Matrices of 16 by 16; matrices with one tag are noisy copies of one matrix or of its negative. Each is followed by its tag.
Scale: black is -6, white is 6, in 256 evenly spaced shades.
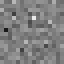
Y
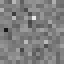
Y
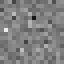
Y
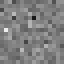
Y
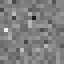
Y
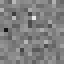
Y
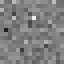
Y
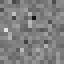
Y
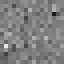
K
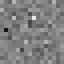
Y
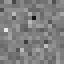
Y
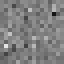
K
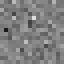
Y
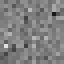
K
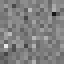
K
